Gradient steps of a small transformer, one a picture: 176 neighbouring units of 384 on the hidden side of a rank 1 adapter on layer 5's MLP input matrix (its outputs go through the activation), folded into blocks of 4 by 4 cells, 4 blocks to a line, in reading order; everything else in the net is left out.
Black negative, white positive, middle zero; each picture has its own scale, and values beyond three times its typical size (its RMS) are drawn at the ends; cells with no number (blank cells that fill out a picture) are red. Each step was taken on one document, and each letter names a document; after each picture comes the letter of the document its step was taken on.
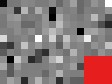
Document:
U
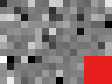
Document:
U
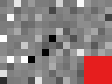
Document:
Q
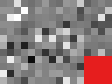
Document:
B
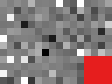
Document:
Q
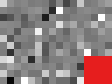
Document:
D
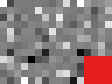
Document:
D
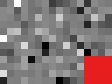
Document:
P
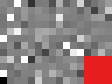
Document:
Q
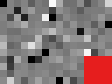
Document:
U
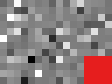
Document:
B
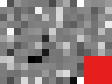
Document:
D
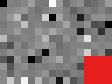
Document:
U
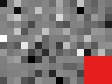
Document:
P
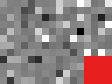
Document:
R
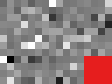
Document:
U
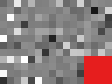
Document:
Q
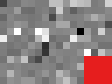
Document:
R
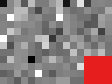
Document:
P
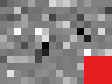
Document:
R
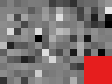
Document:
P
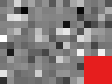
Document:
B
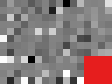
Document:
D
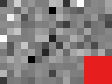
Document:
P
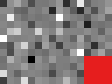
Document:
P
